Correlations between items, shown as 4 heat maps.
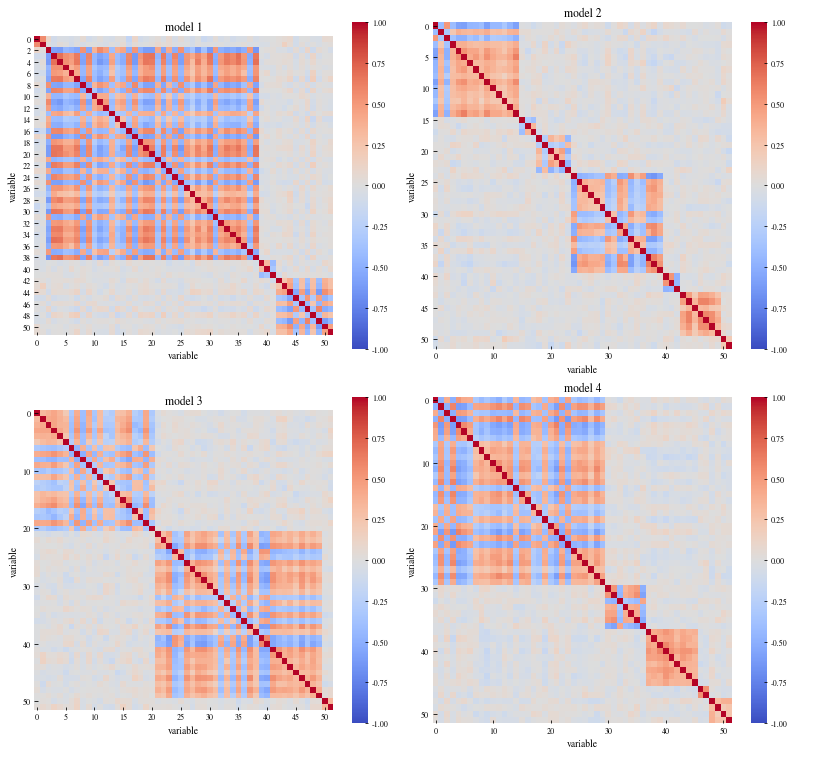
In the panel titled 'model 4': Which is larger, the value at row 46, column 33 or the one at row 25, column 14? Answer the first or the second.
the first
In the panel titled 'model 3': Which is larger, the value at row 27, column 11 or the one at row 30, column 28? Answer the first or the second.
the second
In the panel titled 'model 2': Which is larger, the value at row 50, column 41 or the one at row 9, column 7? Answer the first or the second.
the second
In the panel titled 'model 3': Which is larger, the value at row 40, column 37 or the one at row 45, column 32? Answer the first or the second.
the second
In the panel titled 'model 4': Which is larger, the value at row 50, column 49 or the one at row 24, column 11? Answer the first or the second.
the second
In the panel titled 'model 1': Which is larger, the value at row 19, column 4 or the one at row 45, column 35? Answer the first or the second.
the first
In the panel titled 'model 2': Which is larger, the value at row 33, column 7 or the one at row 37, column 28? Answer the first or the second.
the second
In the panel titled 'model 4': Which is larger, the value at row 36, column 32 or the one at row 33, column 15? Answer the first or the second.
the first
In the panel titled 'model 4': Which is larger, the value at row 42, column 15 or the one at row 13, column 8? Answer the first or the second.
the second
